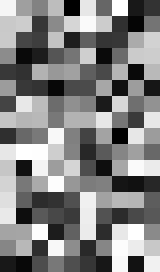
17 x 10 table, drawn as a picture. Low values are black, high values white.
The histogram is flat. The texture is fine-grained noise. There is no overall slope. No row or column stands out. Overall the values sit about 50% of the way up the scale.
